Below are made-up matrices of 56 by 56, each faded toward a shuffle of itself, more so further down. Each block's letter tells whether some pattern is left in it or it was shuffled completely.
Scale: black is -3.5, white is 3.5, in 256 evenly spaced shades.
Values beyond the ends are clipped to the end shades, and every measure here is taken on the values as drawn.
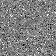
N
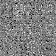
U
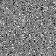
U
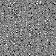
U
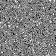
N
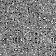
U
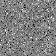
U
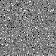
U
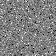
N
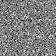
U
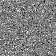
N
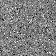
N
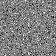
N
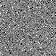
U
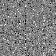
U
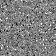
N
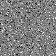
U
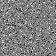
U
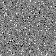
U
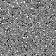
U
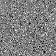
U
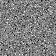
N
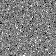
N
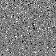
U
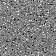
N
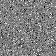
N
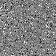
U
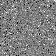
N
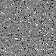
U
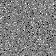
N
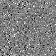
U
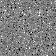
N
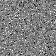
N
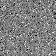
U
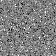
U
